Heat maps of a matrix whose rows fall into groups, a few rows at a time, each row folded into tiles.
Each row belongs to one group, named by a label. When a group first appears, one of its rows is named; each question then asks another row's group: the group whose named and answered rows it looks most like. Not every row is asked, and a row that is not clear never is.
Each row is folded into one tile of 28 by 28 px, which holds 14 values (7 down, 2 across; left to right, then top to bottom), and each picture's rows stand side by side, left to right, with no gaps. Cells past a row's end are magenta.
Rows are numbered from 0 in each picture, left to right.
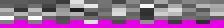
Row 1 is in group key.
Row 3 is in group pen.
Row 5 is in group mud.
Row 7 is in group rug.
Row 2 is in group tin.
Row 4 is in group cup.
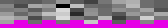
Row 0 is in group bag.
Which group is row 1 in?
rug
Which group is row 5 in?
key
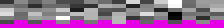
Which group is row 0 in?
cup
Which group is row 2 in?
key
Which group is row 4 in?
bag
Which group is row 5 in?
tin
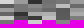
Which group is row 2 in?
mud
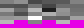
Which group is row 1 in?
key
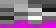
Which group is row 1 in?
key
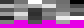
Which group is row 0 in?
rug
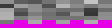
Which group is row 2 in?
pen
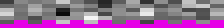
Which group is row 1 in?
cup
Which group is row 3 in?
bag
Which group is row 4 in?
tin
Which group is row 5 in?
cup
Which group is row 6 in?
tin
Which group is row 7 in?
mud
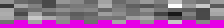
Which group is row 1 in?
bag
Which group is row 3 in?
tin
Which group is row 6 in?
pen
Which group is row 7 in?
mud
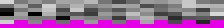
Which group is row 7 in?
rug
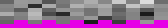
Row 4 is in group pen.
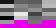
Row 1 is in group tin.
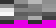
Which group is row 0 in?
cup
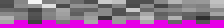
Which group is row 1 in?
pen
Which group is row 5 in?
bag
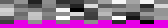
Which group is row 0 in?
cup
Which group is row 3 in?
mud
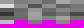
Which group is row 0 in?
pen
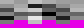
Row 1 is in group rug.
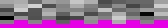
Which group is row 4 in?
bag
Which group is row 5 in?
tin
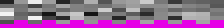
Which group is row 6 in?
rug
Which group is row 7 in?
bag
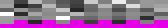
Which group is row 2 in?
key
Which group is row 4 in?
pen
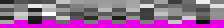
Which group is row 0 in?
rug
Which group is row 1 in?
rug
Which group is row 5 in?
mud
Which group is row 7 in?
pen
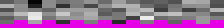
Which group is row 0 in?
rug
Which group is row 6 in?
tin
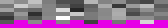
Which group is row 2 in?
key
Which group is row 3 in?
pen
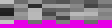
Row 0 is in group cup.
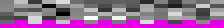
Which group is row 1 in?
bag
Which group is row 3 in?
key
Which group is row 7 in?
mud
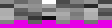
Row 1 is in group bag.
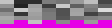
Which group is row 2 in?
mud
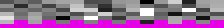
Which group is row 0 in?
bag
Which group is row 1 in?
bag
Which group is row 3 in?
key
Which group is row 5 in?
cup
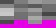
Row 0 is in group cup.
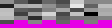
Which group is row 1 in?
rug
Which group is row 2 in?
tin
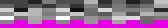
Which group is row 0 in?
key
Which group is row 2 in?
key
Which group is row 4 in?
bag
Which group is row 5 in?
tin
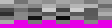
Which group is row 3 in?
mud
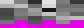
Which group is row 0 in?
pen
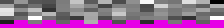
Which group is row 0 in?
cup
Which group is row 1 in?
key
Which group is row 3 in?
bag
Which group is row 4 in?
cup
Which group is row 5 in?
pen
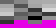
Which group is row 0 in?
cup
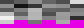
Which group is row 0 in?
bag
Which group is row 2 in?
bag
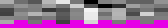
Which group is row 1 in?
tin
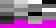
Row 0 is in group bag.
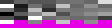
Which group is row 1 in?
key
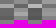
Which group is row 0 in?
mud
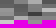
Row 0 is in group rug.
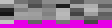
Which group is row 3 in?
cup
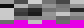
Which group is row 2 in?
tin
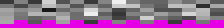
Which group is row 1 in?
tin
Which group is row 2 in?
bag
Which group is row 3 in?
cup
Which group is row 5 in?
key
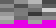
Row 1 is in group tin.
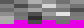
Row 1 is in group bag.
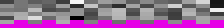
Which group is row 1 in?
key
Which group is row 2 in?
bag
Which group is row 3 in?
mud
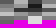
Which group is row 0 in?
tin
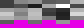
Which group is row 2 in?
mud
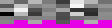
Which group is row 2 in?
tin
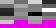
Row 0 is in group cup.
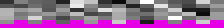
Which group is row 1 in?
key
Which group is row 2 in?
tin
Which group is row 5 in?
pen
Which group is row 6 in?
key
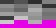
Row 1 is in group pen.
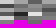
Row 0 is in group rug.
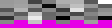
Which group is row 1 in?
bag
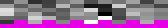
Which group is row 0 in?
cup
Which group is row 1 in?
bag
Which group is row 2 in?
mud
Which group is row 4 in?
mud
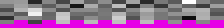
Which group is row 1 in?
cup
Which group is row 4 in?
bag
